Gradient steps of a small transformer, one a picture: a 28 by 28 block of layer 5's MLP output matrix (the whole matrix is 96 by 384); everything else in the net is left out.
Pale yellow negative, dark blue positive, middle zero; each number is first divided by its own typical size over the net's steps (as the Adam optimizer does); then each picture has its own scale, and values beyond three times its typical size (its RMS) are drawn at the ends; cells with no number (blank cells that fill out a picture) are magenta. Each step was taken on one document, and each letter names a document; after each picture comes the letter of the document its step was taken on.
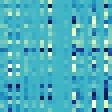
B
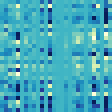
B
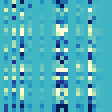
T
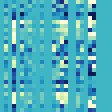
T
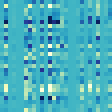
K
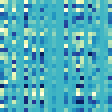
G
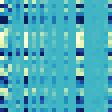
G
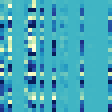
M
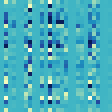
K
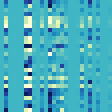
K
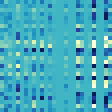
B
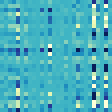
B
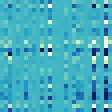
B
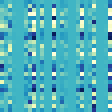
M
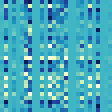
K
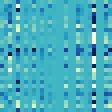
B
